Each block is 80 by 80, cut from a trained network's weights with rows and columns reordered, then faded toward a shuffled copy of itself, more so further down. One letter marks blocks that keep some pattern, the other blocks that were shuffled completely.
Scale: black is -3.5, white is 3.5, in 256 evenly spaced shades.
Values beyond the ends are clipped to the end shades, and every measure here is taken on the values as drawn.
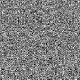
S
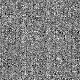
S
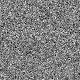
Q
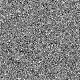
Q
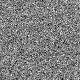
Q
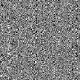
S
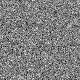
Q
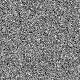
Q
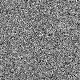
Q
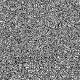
S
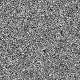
Q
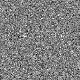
S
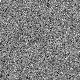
Q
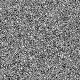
Q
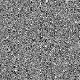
S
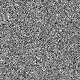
Q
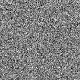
S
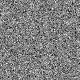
Q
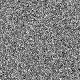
Q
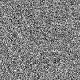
S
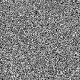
S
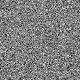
S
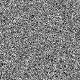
S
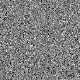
S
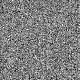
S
